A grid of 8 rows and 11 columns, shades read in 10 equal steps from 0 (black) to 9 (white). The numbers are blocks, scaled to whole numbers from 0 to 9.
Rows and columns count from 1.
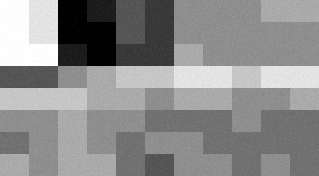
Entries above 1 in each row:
9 9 9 11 11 11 11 11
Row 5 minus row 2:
-2 -1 7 6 3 3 1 1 0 0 1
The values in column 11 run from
4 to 8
